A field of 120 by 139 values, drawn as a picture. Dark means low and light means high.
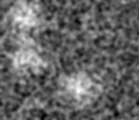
Average level on the scale: 40%. Mirror symmetry: none. Bumps: three. Odd rows or columns: none.
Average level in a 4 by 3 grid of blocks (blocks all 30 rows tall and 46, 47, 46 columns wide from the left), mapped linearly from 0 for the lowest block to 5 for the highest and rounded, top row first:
500 | 400 | 231 | 020
